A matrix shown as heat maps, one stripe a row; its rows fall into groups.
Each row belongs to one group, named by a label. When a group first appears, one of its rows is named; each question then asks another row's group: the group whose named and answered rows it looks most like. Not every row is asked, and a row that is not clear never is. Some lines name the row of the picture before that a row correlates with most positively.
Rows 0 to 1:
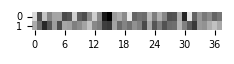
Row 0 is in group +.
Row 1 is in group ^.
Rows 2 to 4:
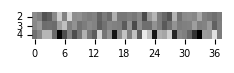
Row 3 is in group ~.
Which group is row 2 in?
~
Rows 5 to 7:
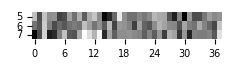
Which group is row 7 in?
^
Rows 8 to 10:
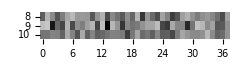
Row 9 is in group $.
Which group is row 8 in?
~
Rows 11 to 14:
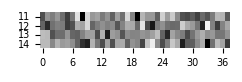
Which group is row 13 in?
$
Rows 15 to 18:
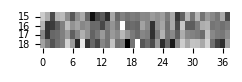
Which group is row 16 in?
~
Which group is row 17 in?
~
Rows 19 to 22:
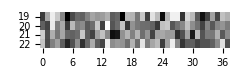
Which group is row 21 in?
+
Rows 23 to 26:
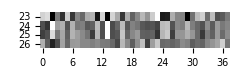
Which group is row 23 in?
$
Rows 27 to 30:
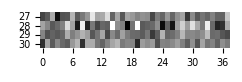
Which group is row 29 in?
~
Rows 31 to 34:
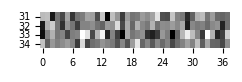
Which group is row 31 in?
$
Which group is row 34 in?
+
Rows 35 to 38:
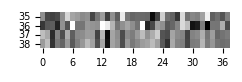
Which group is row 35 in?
~
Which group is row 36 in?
^
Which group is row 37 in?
$
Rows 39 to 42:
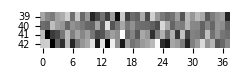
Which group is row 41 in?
~
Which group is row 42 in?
$
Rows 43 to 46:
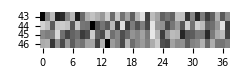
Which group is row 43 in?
^
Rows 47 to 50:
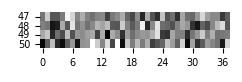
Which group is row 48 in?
^
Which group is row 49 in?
$
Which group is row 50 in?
^
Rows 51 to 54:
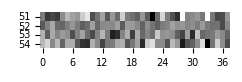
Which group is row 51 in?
~
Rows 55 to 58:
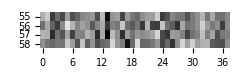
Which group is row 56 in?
~
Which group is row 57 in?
$
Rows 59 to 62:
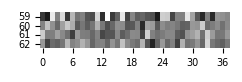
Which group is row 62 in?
~
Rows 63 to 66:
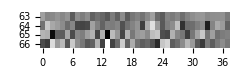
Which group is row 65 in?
$
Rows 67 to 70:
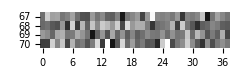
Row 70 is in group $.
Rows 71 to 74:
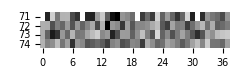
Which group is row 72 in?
$
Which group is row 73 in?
^
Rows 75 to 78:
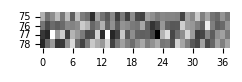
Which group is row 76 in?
~
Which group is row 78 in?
^
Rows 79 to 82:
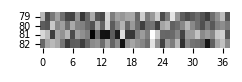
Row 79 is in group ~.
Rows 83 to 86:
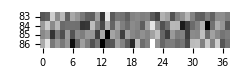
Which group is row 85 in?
$
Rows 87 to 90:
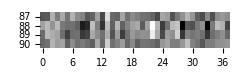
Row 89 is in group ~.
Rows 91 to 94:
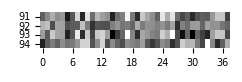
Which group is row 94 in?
~
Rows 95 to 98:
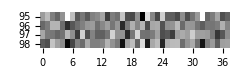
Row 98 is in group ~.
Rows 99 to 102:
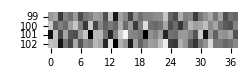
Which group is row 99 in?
$
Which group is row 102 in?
$
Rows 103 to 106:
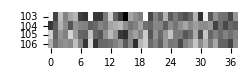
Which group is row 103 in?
+
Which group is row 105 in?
+
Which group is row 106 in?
+
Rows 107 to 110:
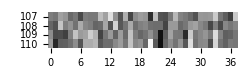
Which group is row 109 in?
~
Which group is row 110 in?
~
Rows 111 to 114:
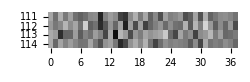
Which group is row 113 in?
$
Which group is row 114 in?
+
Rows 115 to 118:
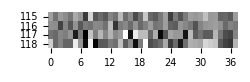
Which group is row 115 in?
+
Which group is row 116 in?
$
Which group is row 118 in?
+
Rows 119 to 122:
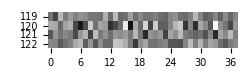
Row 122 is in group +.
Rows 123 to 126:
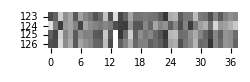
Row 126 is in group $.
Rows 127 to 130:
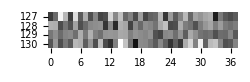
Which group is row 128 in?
$
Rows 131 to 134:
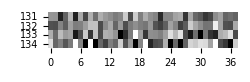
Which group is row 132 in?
~
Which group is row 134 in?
+
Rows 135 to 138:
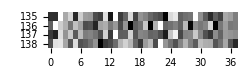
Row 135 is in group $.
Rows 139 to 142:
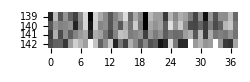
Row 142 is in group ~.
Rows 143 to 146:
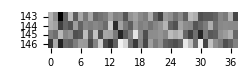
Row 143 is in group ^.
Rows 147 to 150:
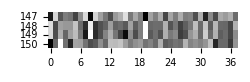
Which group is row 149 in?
+
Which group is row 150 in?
^
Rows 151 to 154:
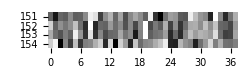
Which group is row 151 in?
~
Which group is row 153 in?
+
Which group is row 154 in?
$
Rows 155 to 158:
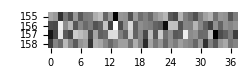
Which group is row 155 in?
$
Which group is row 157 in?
^
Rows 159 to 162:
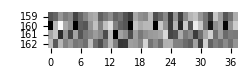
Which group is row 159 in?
~
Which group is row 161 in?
$
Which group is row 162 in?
+
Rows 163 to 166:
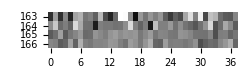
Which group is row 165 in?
^
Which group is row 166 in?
^
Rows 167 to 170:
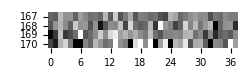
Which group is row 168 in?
^
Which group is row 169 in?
^
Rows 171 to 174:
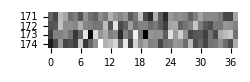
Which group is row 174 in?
^
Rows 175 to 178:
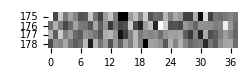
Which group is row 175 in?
+
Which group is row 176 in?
^
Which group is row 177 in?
+
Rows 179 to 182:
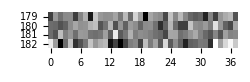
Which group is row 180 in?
~
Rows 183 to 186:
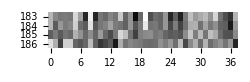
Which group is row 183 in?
+
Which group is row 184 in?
+
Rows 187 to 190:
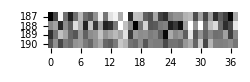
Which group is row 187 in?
^
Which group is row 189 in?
^
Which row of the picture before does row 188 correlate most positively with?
185
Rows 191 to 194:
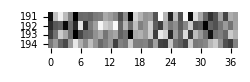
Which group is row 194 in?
~
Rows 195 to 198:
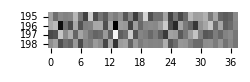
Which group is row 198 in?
$
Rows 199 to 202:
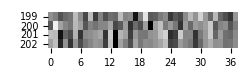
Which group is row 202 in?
$
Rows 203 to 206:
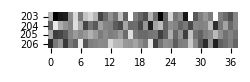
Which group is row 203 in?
~
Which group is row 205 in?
~
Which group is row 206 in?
^
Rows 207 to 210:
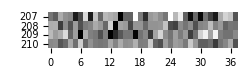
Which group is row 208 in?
$
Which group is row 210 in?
^
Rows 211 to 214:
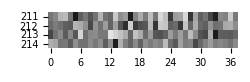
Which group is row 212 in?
^
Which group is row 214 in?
$
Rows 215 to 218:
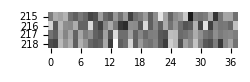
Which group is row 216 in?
+
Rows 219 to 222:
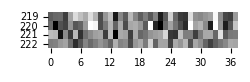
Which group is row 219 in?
~
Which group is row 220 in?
~
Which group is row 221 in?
$
